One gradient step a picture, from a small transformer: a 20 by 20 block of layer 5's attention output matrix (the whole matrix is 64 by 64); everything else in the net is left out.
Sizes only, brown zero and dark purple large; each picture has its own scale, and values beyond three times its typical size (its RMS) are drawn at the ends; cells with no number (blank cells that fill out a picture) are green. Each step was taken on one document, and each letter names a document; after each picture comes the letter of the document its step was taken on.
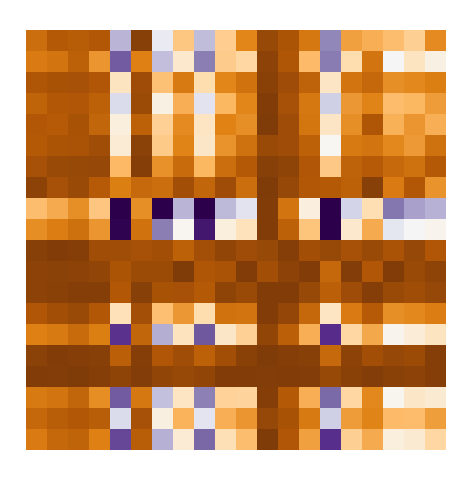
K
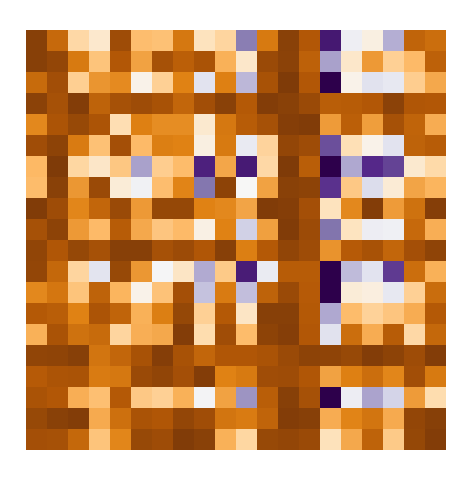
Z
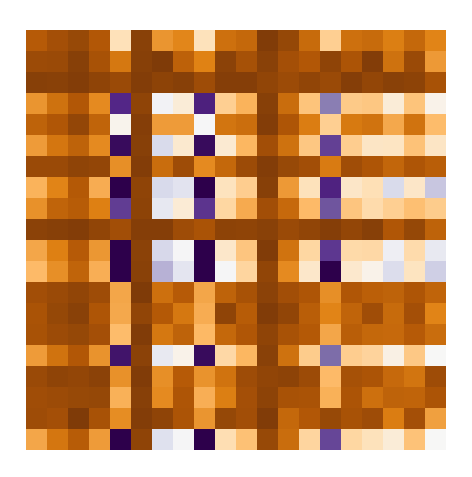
K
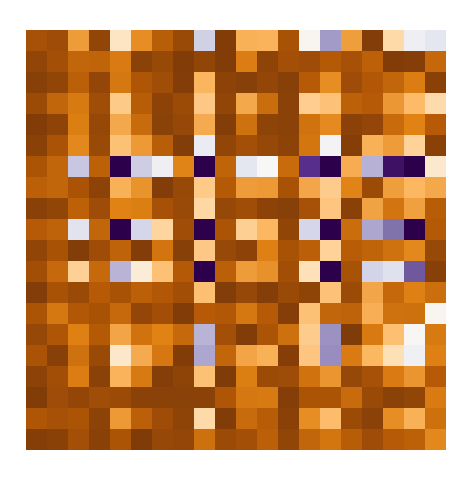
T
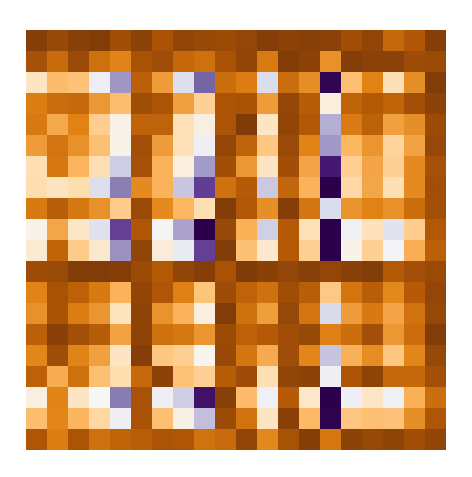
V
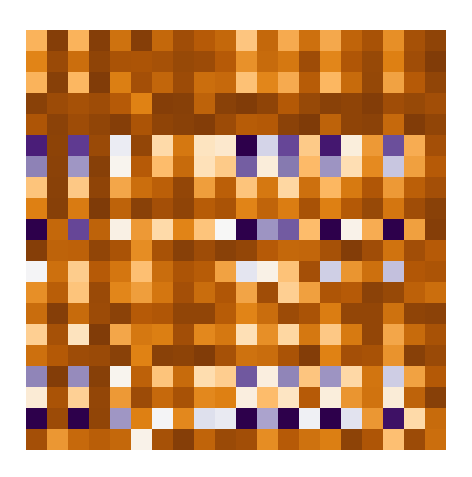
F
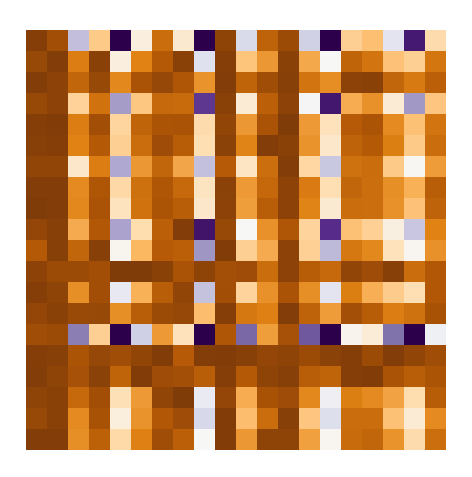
T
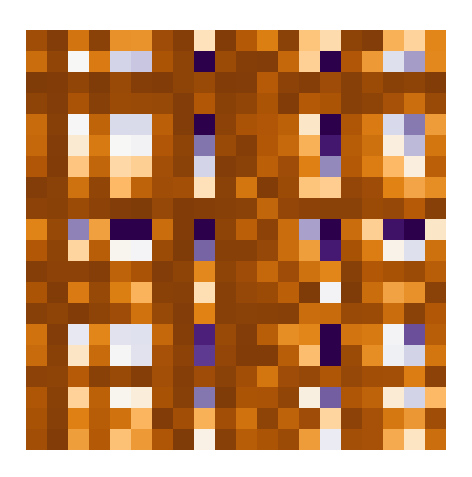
T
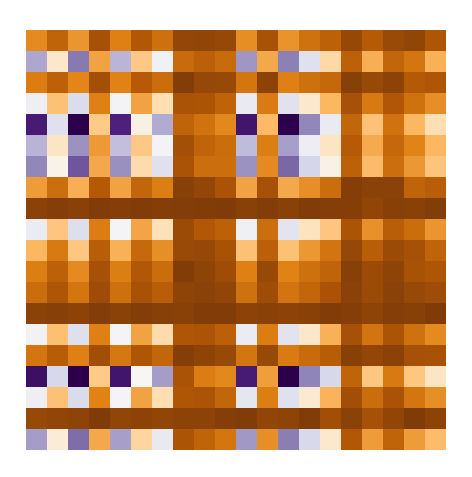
F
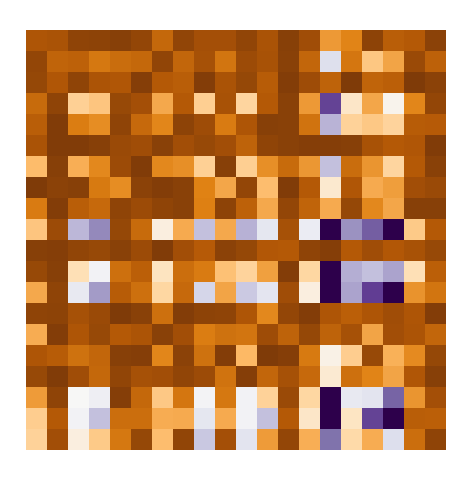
Z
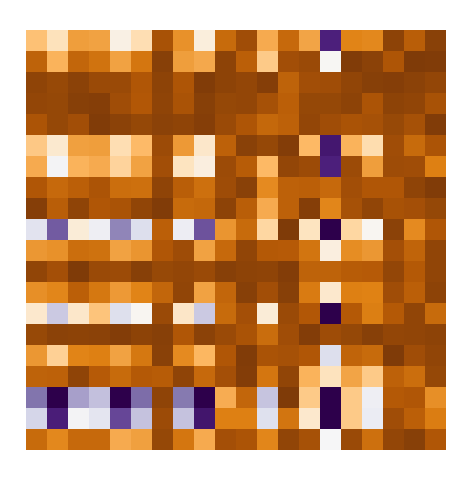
V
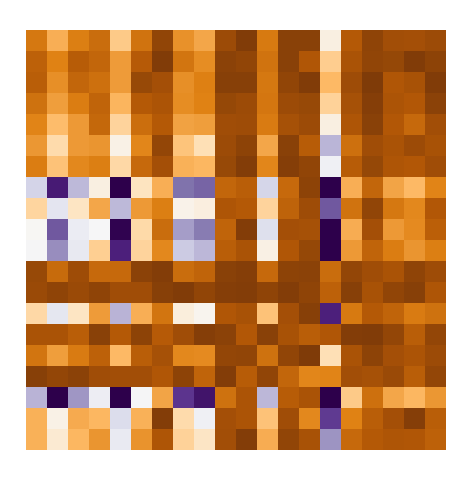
V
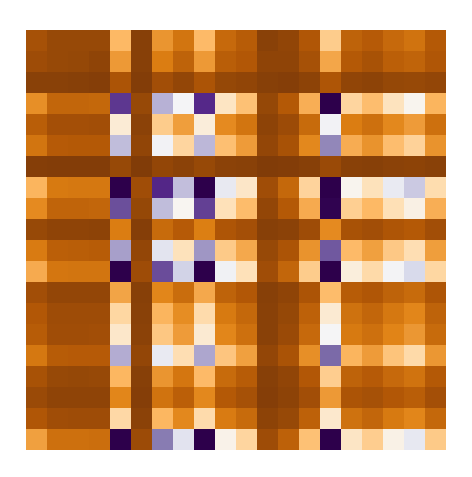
K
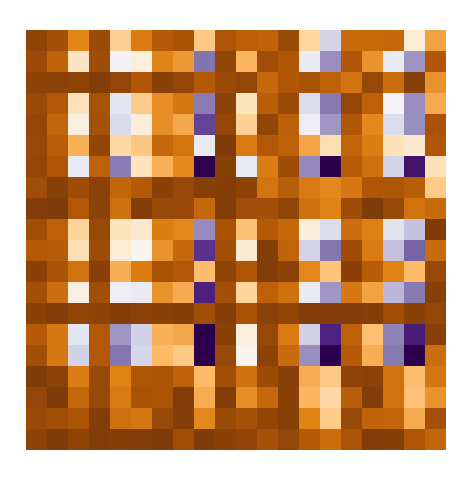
T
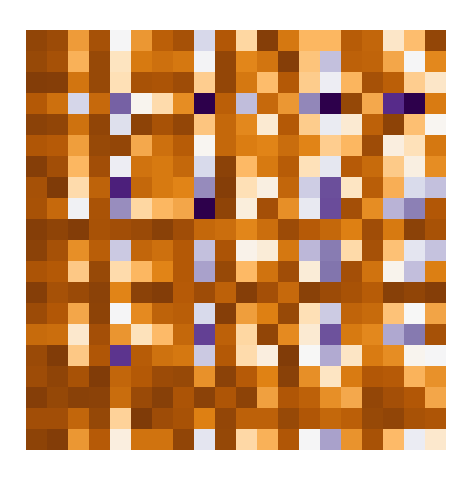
T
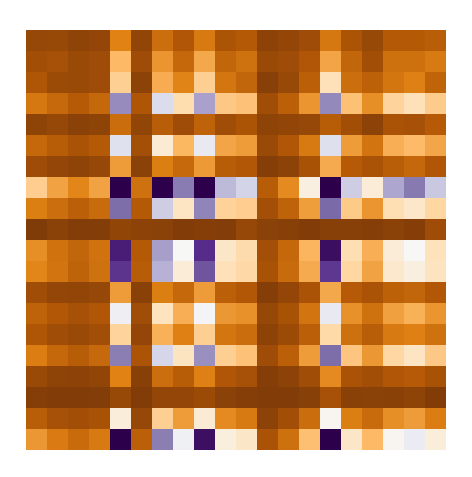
K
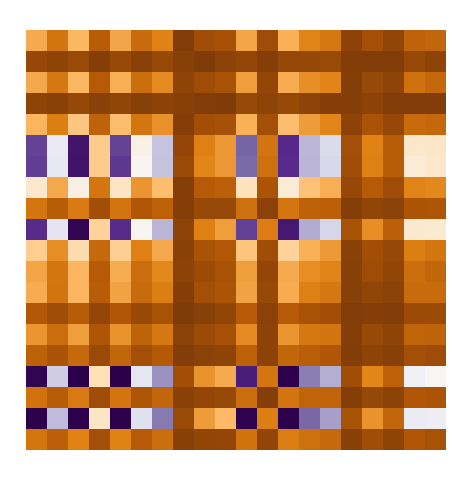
F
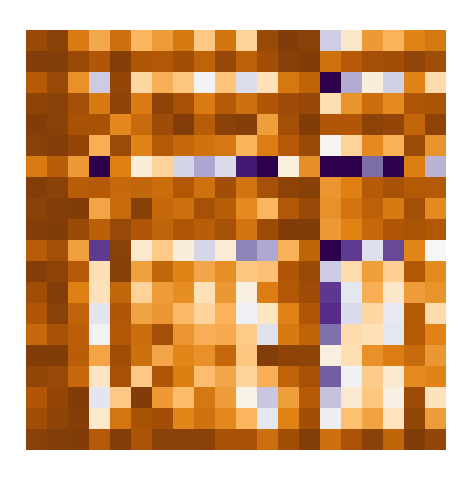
Z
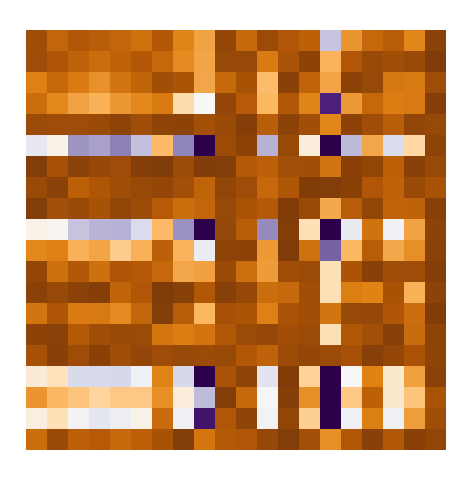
V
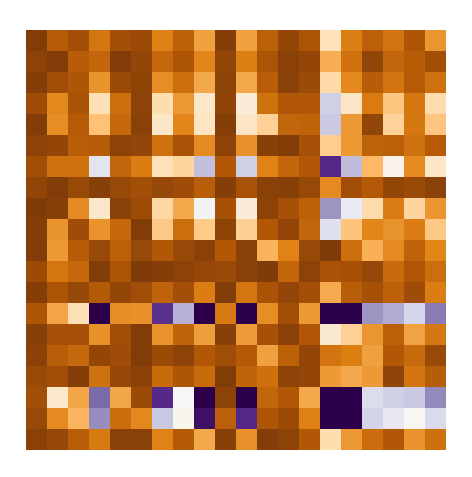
Z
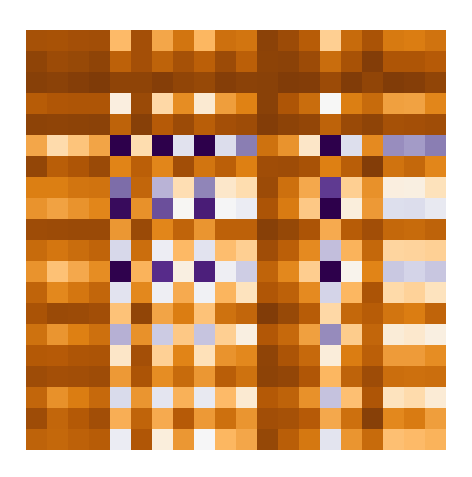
K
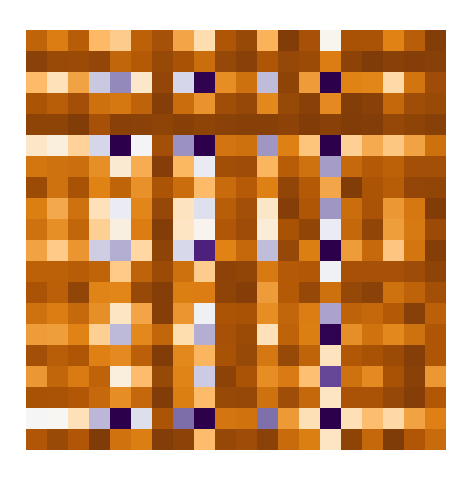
V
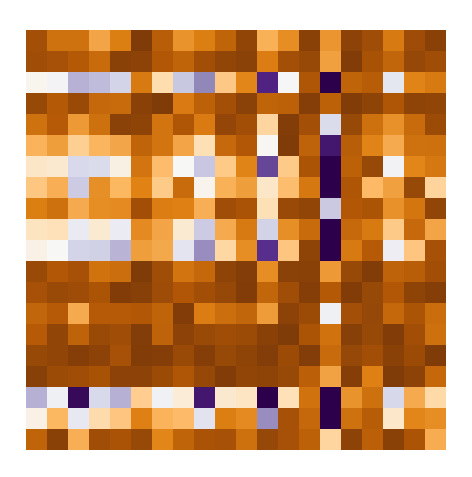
V
